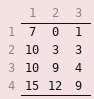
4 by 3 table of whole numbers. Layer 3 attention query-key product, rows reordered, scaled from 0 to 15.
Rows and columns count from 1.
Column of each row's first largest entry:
1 1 1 1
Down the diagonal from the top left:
7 3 4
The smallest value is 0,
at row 1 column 2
